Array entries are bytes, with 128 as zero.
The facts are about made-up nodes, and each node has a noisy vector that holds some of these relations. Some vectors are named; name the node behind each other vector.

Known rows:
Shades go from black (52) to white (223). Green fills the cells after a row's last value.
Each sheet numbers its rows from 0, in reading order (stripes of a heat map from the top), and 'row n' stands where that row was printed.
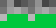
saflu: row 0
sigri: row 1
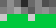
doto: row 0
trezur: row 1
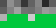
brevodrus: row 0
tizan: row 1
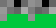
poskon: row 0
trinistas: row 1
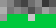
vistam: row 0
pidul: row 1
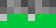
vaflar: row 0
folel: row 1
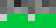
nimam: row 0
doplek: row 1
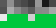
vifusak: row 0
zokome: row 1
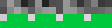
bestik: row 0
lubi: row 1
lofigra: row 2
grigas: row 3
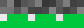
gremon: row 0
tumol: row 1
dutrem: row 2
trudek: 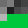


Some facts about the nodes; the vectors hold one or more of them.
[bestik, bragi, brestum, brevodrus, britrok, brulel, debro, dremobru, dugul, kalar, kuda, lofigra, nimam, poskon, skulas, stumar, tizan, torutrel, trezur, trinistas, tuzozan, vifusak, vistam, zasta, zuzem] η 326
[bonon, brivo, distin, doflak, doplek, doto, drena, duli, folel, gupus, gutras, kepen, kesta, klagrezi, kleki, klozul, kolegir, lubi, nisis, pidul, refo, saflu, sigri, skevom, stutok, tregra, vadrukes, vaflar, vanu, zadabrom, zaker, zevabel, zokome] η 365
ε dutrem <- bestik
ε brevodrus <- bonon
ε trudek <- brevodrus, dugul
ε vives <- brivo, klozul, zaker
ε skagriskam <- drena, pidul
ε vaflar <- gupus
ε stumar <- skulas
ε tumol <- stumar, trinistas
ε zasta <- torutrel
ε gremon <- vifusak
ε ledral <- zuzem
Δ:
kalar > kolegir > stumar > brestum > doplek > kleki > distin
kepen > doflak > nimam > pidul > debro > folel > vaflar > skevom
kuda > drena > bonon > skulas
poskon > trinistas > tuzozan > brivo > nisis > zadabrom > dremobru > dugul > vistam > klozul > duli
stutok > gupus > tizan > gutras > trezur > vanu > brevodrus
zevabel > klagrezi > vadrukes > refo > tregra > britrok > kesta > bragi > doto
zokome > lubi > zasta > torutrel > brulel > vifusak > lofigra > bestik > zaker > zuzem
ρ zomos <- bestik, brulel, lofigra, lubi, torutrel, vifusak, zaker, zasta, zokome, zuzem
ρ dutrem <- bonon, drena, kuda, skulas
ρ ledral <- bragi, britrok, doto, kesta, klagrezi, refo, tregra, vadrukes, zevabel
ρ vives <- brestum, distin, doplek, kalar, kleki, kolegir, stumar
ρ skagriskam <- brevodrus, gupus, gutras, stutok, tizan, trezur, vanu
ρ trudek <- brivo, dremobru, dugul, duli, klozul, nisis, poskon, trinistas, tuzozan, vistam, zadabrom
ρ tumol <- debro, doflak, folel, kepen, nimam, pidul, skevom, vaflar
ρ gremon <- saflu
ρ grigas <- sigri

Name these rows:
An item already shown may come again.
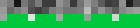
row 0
tuzozan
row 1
skagriskam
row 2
nisis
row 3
duli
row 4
lubi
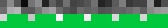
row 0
zaker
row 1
stumar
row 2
ledral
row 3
vives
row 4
grigas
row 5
lubi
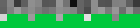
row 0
refo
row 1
dremobru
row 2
brivo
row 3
brulel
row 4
dugul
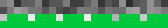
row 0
skulas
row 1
gremon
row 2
skagriskam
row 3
gremon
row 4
gupus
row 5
kesta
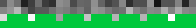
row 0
zuzem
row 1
zomos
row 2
zadabrom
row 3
distin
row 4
bonon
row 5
kuda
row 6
zasta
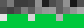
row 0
skagriskam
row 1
lubi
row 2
drena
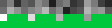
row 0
torutrel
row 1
zuzem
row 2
trudek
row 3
klozul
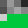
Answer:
bestik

